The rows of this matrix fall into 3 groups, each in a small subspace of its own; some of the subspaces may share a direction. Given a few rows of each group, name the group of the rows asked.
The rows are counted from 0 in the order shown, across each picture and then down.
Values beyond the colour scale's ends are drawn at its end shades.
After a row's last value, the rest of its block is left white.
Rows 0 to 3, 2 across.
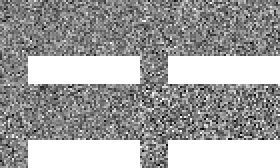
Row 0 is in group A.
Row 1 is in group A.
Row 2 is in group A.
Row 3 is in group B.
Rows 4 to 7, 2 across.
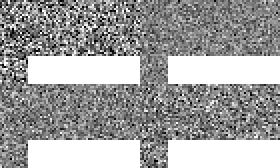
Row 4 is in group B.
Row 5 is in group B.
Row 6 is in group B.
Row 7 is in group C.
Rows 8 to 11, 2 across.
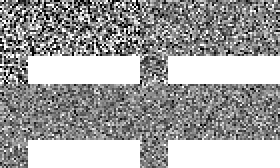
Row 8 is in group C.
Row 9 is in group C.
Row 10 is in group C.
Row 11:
A
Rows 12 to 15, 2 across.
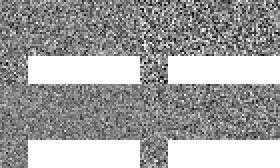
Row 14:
A
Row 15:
C
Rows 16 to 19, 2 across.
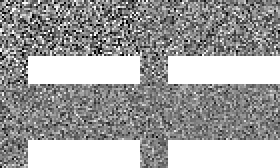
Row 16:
B
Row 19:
A
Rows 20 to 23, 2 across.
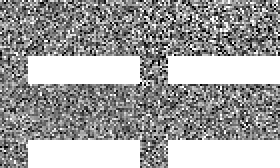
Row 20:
A
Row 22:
B
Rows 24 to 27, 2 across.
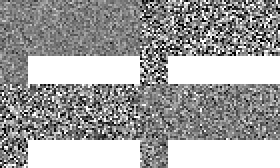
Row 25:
A
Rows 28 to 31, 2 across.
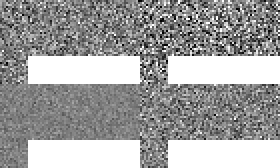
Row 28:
C
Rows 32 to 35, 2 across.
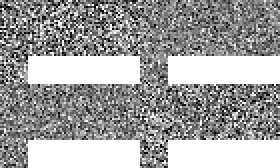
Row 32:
B
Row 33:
C
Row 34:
C
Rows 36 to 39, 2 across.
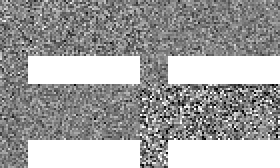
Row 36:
A
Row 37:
B
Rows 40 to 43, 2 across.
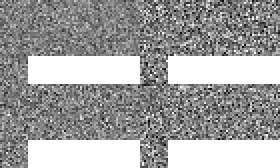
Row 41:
C
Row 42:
A
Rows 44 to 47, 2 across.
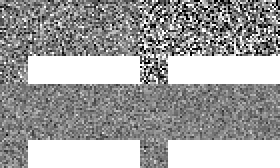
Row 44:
B
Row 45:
C
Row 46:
C
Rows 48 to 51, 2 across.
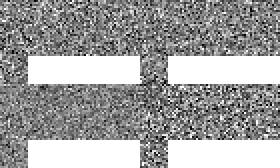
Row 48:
A
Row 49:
C
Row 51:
A
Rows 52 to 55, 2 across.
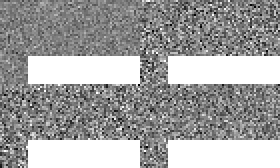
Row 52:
A
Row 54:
C
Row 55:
C
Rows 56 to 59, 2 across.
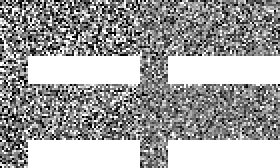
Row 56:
C
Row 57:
A
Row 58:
B
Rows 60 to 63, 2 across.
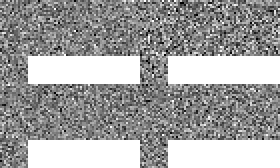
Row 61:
A
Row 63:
A
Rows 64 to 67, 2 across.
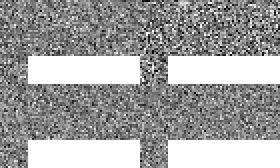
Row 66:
C
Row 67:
A
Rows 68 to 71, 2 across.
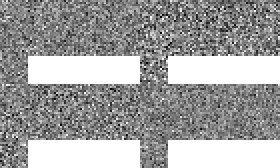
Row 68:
A
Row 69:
B
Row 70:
A
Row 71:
B
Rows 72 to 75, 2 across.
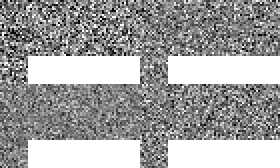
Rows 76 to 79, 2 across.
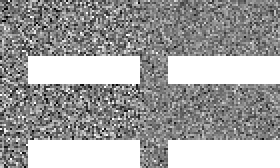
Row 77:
A
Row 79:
B
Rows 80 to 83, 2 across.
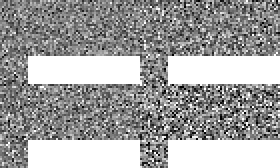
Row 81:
C
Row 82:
A
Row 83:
A
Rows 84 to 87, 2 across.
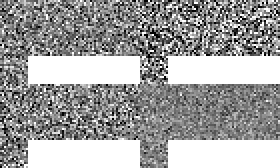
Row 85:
B
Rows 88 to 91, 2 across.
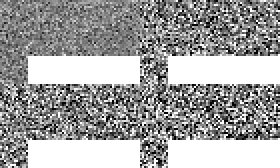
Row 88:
B
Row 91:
C
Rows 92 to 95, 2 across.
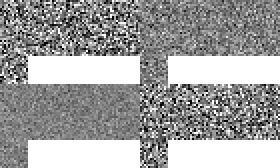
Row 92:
C
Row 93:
C
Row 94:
B
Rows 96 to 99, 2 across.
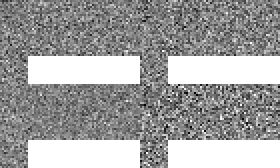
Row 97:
A
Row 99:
A
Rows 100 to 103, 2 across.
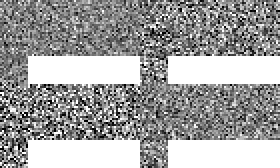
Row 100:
B
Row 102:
C
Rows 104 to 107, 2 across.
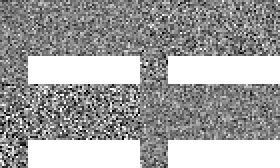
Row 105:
C
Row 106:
A
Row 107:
C
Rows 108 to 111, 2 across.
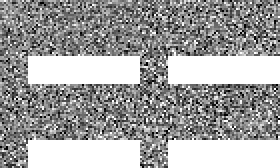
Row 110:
C
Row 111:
B
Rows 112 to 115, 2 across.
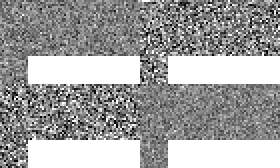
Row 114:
C
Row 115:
A
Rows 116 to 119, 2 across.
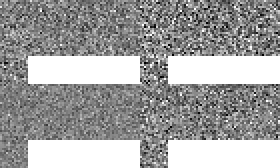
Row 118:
A
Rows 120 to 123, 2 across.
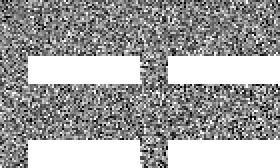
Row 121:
C
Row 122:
B
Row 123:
C
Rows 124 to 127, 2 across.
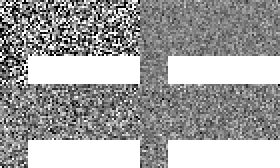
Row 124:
B
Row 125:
C
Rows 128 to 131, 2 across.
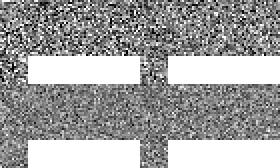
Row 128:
A
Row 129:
B
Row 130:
C
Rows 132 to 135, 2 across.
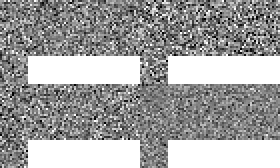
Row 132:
A
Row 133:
C
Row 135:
A
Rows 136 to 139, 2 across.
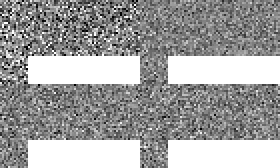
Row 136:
B
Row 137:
C
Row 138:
B
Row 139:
B
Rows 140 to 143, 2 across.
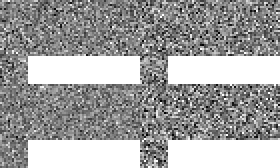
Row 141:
C
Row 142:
A
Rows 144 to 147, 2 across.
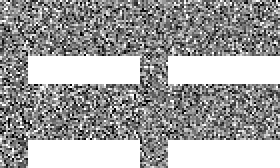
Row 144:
A
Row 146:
A
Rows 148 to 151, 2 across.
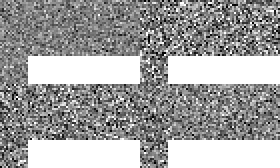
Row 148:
C
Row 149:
A
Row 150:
C
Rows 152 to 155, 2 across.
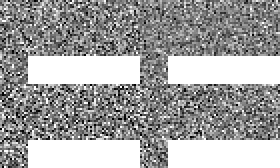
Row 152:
A
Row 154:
C
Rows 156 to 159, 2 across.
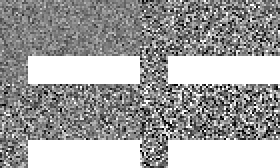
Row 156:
C
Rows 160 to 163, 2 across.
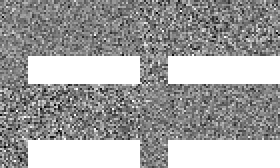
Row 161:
B
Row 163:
A
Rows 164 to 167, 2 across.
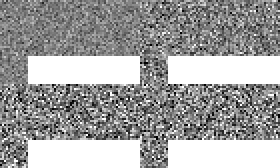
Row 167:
A
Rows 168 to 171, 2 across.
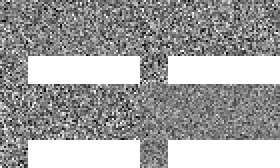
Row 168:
A
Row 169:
C
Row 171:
C
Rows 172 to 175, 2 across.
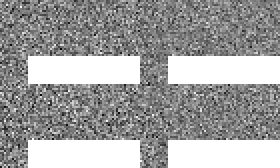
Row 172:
B
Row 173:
C
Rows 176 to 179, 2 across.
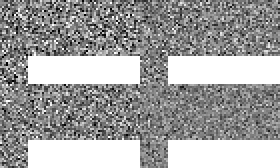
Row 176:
C
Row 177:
A
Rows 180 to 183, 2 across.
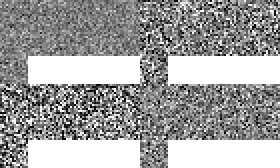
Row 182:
B
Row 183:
A
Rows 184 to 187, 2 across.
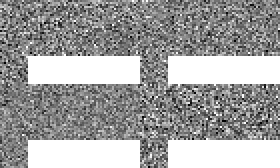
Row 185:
A
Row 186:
A
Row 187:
B
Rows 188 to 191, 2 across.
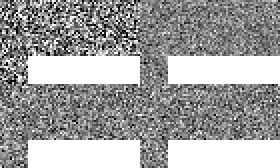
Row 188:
C
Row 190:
B
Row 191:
B
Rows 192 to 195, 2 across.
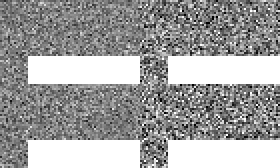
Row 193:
C
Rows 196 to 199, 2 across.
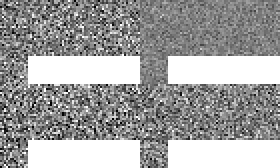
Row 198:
C
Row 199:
C
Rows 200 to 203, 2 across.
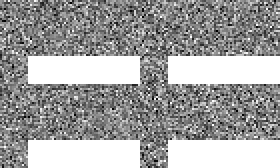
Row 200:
A
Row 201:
C
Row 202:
B
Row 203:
C
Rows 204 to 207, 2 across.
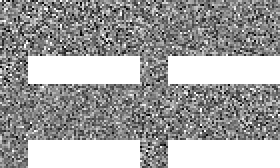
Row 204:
A
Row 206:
A
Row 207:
A
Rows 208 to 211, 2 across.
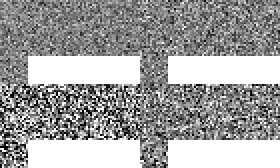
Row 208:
A
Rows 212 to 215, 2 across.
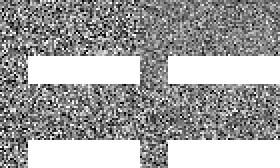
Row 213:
B
